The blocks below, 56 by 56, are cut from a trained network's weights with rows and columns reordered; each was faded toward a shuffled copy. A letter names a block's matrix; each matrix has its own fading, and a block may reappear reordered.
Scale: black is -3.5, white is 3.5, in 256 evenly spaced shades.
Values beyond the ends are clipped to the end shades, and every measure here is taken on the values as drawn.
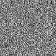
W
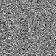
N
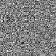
W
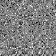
N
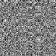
W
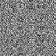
W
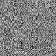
W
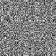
W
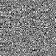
N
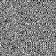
N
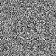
W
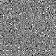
N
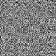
W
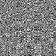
N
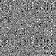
N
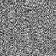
W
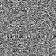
W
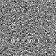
N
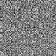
W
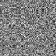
W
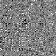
N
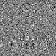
N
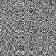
W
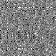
N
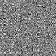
N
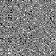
N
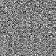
W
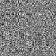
W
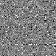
N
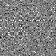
N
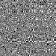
N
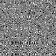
N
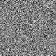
W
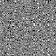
N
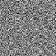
W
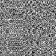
W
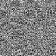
W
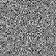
N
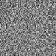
W
